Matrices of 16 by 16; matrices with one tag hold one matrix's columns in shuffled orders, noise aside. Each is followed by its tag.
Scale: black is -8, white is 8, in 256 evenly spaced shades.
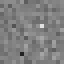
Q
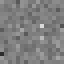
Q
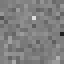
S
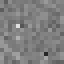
Q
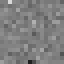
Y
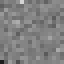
Y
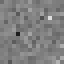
S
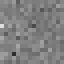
Q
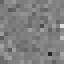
Q
